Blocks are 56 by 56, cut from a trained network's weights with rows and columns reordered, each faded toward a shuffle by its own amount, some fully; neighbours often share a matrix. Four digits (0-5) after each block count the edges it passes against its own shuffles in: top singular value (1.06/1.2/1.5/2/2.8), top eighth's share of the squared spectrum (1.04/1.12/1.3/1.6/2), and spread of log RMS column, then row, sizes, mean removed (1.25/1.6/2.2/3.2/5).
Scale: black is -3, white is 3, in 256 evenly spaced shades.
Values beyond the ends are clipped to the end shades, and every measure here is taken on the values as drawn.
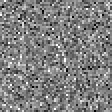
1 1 0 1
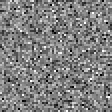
0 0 0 0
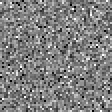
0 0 0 0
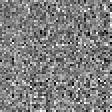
3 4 2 2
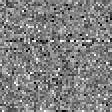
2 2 0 1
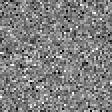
1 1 0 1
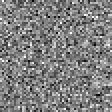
3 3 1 1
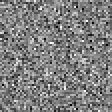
0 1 0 0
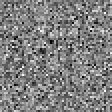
2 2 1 0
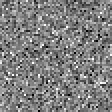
0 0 0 0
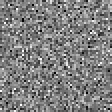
1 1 0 0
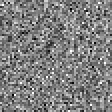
0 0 0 0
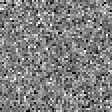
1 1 0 0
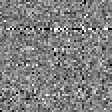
3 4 1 2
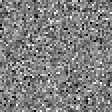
0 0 0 0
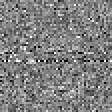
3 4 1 2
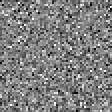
1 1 0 0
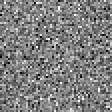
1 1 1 0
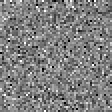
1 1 0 0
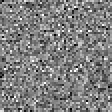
2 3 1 1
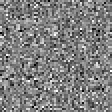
3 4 2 1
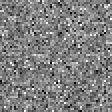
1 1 0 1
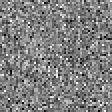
0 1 0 0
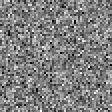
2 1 0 0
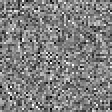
3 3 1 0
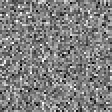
0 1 0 0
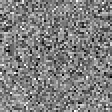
1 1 0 0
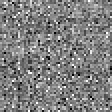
2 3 2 0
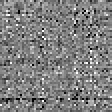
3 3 2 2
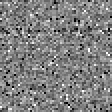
1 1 0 0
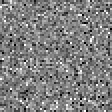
1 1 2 0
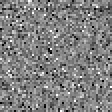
0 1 0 0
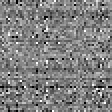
3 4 3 2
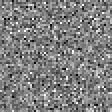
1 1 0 0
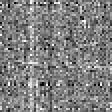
2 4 1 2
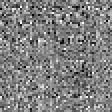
2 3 0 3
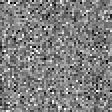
1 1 0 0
